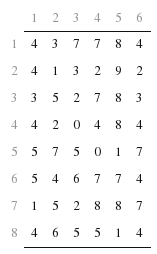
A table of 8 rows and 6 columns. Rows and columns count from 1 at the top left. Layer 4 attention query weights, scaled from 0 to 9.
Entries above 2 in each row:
6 3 5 4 4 6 4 5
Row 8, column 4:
5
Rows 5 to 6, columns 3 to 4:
5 0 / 6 7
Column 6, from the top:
4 2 3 4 7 4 7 4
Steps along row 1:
down up same up down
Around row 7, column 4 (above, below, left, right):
7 5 2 8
